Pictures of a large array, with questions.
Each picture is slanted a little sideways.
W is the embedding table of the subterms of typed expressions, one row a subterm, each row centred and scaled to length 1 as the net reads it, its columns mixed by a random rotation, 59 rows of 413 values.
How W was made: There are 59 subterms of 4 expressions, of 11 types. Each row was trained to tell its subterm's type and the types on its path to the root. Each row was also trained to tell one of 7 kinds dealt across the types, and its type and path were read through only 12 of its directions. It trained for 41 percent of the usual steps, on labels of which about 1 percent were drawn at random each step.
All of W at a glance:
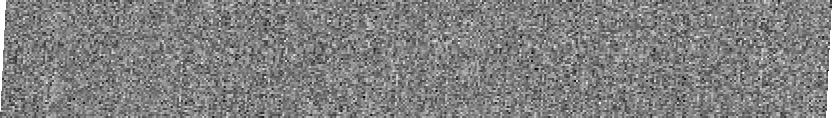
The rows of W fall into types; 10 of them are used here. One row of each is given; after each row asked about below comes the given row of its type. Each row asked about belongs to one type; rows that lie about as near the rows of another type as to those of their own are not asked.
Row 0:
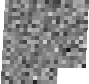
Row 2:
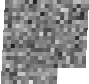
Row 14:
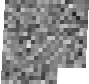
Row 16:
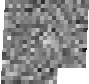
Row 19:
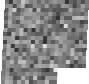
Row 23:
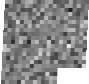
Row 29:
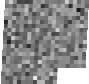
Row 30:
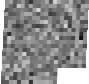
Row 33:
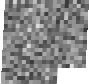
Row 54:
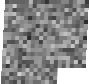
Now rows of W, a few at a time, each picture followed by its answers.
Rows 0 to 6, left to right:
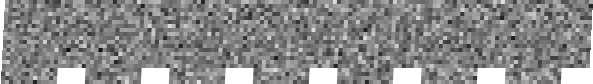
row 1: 29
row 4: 30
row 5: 2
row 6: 19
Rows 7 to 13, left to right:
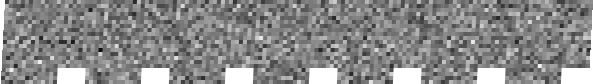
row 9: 54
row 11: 54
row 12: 29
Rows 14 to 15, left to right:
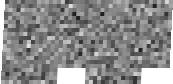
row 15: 2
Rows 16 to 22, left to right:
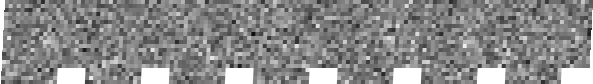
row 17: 23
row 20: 16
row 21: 16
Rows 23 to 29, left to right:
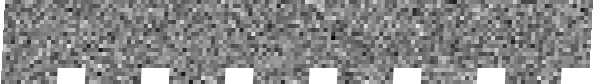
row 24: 2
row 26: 30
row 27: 29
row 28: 16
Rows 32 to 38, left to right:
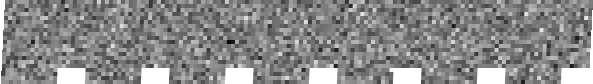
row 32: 19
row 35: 0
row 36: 19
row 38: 30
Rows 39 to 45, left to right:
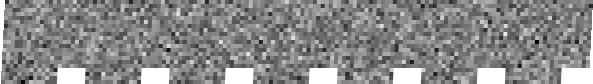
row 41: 54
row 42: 2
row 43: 19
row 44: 29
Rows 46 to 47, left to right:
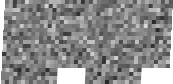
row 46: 23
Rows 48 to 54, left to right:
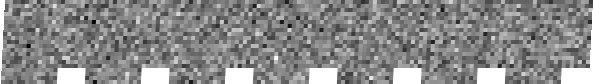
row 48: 54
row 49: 29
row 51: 30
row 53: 33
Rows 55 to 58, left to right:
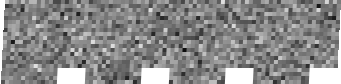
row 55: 33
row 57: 54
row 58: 2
